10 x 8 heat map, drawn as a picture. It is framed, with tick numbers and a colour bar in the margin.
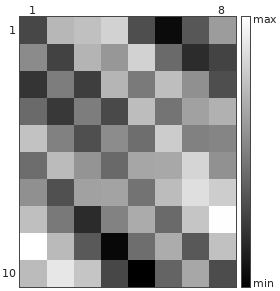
Neither half mirrors the other. Streaks slant down to the right. The bottom middle is the ninth with the lowest average. The middle right is the smoothest part.
